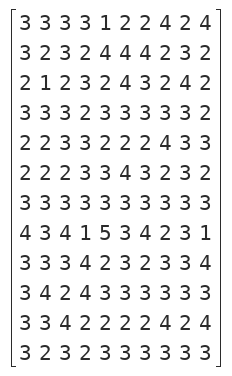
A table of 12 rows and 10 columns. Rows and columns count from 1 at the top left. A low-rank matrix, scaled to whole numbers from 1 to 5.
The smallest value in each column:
2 1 2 1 1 2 2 2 2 1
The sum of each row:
27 29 25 28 26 26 30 30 30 31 28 28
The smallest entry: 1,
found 4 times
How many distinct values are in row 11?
3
